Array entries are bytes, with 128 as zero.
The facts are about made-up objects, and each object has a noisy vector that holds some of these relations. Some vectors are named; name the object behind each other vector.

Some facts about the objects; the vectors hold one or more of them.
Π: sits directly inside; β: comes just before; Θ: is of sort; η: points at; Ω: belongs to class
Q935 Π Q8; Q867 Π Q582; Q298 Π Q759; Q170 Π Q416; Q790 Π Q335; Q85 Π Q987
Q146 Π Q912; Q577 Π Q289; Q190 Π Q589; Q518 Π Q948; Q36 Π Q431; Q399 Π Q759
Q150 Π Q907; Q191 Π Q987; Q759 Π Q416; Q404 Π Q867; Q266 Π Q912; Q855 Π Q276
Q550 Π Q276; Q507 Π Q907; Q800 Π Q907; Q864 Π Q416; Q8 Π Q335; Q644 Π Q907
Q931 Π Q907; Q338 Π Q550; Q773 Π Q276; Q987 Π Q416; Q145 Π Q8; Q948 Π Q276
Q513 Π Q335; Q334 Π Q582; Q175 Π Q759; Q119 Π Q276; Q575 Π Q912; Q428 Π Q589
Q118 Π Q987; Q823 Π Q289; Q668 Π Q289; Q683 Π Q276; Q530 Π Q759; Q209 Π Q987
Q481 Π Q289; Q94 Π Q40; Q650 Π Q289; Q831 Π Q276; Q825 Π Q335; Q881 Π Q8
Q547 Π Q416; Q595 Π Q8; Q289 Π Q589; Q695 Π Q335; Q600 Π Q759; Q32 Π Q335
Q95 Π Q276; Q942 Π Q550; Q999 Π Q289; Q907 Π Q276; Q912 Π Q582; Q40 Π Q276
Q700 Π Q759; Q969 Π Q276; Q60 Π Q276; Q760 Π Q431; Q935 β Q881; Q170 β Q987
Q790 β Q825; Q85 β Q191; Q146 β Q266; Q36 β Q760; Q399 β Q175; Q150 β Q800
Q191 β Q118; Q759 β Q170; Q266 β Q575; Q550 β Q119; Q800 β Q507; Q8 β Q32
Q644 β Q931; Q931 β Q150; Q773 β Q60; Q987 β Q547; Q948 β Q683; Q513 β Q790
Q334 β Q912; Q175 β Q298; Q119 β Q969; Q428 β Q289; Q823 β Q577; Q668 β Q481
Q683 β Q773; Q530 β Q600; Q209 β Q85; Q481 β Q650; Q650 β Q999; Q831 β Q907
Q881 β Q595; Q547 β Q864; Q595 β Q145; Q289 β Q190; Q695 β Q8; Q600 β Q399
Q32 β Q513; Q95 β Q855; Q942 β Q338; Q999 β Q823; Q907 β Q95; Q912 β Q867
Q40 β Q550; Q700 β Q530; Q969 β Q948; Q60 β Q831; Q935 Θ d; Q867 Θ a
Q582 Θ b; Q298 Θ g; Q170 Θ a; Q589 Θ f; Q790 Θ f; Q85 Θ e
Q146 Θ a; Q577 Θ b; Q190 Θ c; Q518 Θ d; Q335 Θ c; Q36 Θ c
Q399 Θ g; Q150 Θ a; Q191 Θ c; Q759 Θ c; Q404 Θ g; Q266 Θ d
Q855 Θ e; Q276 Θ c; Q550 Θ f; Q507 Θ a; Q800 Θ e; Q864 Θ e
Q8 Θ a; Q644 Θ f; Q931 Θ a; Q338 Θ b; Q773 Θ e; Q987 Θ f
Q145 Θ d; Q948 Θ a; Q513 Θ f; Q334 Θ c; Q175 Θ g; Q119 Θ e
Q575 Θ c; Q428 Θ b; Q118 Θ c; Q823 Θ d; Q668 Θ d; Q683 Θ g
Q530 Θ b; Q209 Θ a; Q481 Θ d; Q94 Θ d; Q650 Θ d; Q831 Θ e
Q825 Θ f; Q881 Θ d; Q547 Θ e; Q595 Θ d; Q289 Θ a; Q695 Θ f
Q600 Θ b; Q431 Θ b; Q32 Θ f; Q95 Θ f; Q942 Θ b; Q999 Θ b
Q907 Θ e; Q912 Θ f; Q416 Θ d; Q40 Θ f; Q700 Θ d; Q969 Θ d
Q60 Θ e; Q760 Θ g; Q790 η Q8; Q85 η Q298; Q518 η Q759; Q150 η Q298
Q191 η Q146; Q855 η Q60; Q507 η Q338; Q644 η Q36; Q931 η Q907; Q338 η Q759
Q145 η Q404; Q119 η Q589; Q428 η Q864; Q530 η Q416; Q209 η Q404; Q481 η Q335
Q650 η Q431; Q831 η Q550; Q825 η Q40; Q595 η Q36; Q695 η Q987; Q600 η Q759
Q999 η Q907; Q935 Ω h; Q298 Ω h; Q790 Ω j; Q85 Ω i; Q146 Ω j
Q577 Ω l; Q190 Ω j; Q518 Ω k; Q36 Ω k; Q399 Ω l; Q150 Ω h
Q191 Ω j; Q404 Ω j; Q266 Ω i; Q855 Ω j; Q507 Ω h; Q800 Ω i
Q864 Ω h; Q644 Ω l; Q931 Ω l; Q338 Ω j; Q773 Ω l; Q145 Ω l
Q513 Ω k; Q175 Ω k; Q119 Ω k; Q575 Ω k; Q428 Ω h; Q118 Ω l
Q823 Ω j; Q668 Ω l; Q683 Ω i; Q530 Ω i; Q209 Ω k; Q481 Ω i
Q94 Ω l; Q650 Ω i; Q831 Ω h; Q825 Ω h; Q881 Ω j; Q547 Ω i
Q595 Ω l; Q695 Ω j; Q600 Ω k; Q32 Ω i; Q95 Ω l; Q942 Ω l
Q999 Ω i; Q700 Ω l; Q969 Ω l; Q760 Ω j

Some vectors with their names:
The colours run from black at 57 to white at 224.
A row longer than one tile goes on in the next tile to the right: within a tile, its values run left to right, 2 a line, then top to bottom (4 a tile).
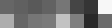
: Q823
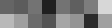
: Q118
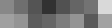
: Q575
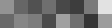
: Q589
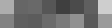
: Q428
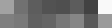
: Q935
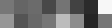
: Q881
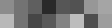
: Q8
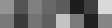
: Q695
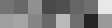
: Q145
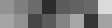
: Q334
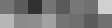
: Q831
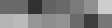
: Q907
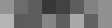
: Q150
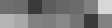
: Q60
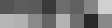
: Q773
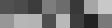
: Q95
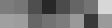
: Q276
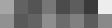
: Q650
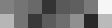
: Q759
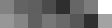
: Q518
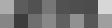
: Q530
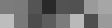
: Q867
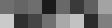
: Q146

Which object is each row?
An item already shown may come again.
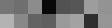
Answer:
Q931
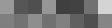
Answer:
Q825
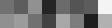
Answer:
Q700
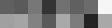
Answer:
Q399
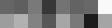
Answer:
Q399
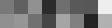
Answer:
Q700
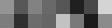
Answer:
Q695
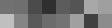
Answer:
Q948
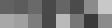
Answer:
Q577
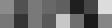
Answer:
Q695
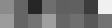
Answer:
Q683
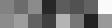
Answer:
Q668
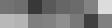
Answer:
Q60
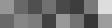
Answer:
Q589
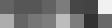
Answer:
Q823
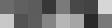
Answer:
Q190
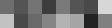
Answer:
Q191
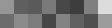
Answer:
Q513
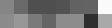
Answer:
Q416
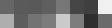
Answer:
Q823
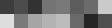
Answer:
Q855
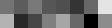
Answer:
Q338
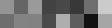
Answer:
Q644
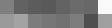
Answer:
Q175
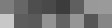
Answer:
Q507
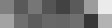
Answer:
Q600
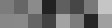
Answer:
Q942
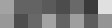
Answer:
Q85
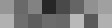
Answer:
Q209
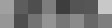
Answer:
Q999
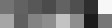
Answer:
Q404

